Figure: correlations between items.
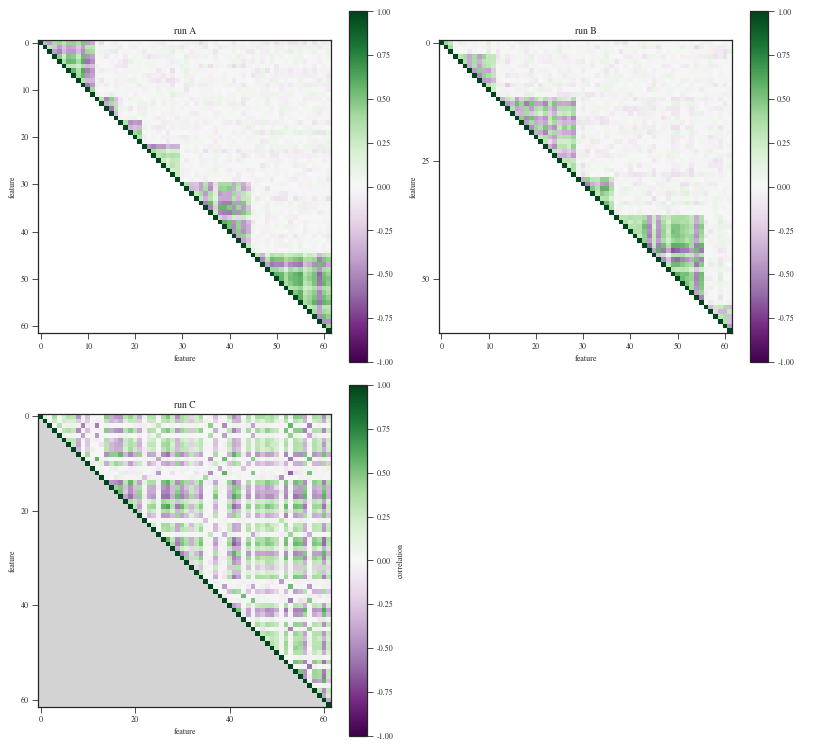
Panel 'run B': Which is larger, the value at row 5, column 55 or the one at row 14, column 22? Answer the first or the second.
the second
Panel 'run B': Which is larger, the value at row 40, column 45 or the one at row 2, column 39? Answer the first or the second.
the first
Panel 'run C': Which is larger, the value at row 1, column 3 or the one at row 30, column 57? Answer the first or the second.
the first
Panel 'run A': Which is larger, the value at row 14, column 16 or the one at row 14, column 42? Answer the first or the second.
the first
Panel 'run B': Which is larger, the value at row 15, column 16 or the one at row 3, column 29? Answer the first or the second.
the second
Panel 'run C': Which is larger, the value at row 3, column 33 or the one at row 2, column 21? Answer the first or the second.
the first
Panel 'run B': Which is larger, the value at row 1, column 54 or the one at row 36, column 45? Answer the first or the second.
the second
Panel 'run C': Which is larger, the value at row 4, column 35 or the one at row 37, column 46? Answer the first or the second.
the first
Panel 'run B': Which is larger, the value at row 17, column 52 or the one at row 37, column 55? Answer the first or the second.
the second
